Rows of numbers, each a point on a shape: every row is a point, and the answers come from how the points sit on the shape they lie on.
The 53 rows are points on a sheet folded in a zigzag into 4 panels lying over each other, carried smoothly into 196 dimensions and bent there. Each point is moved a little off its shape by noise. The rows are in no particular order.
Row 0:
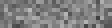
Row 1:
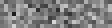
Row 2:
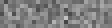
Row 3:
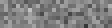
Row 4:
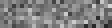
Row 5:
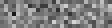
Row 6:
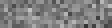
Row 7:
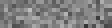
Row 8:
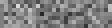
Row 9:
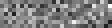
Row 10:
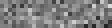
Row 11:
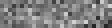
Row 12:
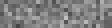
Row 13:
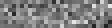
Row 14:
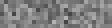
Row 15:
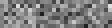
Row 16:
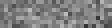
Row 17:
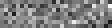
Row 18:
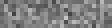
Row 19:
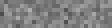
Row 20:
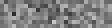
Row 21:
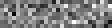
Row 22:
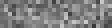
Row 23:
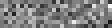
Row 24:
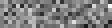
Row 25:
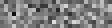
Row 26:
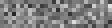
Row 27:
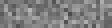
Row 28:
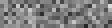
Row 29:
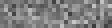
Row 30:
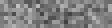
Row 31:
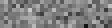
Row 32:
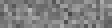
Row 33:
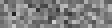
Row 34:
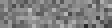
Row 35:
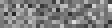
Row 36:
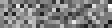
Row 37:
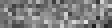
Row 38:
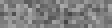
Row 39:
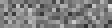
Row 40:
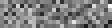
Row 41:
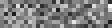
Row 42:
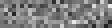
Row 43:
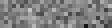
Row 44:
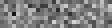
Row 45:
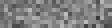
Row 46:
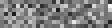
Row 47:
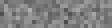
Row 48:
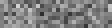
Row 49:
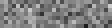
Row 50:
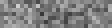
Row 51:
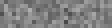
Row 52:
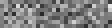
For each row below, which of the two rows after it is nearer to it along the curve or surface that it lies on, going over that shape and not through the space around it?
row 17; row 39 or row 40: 40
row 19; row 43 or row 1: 1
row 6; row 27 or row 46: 27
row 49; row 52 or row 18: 52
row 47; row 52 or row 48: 48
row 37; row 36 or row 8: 36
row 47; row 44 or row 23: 44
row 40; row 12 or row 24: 24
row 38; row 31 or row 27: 27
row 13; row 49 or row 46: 46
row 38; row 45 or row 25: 25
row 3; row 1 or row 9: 1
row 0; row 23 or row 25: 25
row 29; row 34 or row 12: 34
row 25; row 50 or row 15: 50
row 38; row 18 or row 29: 18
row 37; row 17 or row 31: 17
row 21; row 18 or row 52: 52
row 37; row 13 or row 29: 13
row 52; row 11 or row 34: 34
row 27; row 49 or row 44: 44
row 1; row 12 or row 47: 47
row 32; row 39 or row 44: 44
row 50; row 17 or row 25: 25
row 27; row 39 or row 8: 8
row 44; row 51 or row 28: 51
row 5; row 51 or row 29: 51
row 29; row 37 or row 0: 0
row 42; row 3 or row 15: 15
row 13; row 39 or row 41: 41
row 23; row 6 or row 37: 37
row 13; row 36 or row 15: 36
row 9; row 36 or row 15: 36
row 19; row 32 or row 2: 2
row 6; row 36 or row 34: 34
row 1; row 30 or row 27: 30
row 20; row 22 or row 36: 22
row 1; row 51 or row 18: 51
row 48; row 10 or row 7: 7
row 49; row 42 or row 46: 46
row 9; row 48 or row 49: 49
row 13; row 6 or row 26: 26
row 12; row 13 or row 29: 29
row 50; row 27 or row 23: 27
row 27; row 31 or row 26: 31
